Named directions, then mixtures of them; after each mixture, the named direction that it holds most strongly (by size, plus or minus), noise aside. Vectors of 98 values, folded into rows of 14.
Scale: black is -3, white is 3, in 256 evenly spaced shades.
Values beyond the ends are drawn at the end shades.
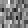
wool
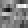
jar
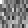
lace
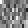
lace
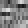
jar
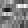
jar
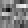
jar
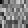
lace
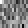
lace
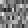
lace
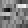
jar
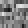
jar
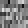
wool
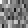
wool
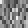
lace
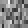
wool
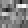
jar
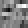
jar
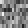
lace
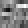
jar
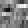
jar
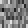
wool
